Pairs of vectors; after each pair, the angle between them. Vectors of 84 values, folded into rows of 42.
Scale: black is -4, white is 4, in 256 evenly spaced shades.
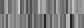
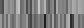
nearly parallel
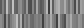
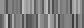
orthogonal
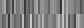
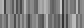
partly opposed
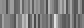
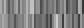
partly aligned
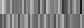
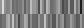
nearly parallel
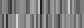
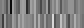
partly aligned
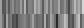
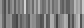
nearly parallel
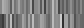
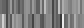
nearly opposite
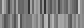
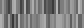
partly aligned
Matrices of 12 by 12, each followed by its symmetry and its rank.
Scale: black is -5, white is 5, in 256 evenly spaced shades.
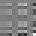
neither, rank one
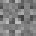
antisymmetric, rank two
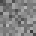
symmetric, full rank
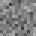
neither, full rank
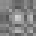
symmetric, rank two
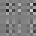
neither, rank one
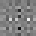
antisymmetric, rank two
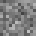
neither, full rank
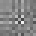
symmetric, rank two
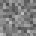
neither, full rank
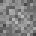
symmetric, full rank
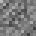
symmetric, full rank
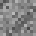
symmetric, full rank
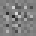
antisymmetric, rank two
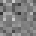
antisymmetric, rank two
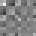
symmetric, rank two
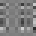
neither, rank one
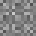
symmetric, rank two
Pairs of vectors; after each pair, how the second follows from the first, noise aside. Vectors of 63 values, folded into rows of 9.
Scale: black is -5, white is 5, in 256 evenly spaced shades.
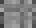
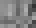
wrapped around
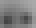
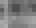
wrapped around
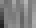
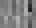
wrapped around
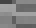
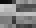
scaled up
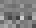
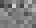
wrapped around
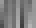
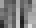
scaled up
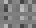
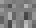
wrapped around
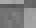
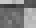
scaled up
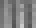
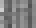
wrapped around
